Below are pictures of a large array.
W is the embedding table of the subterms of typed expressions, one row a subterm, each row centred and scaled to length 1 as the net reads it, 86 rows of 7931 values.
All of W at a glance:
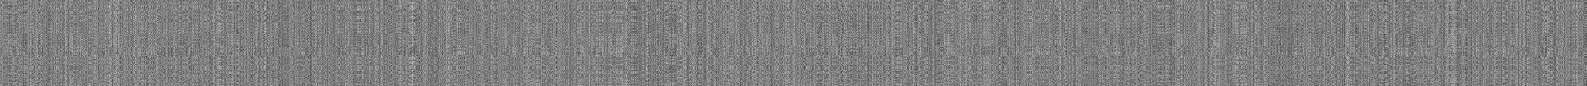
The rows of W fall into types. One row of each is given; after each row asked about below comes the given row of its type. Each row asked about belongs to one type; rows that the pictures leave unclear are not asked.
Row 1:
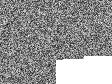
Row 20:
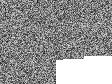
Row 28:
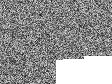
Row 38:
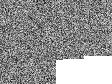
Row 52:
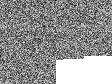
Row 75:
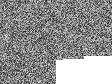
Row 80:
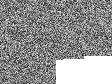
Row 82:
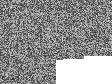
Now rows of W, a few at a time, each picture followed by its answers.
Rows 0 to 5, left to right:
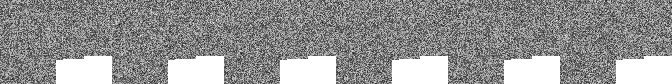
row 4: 82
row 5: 75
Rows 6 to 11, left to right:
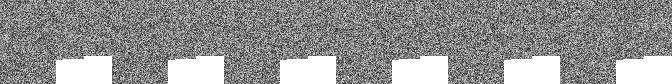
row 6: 75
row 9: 28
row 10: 52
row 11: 20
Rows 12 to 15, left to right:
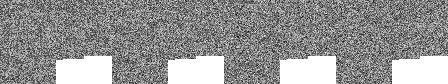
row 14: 75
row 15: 20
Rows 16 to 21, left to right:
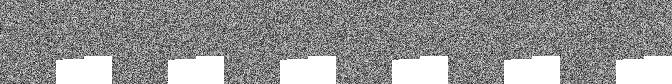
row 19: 1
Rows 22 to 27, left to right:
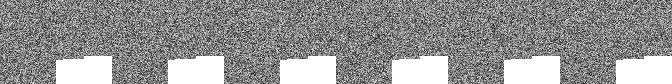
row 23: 1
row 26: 52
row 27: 80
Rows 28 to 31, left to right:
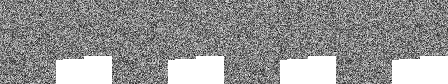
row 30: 20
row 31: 28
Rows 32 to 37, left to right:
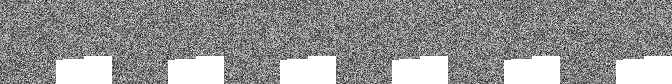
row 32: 75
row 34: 82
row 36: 82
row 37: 80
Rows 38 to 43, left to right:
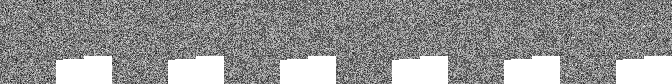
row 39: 20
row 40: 82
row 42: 82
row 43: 82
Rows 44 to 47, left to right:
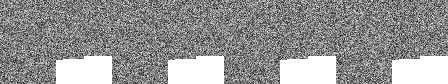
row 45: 80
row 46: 20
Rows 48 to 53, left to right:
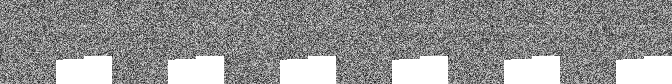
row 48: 52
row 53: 52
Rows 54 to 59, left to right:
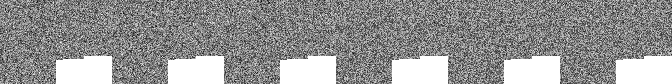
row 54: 52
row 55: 1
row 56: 38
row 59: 80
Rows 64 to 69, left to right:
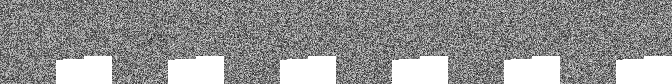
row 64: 82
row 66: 1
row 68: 1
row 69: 1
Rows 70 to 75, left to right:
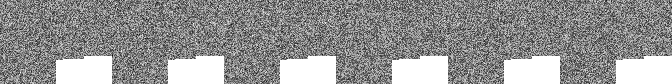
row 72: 1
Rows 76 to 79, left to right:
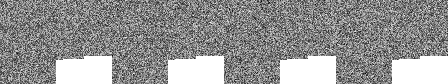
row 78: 38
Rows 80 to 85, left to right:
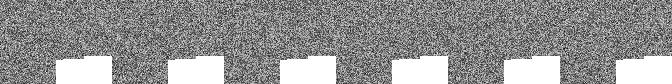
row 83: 80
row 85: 80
